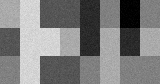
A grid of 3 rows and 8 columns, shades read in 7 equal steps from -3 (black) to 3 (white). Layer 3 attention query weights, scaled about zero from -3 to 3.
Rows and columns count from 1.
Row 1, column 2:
2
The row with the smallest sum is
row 1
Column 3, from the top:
-1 2 -1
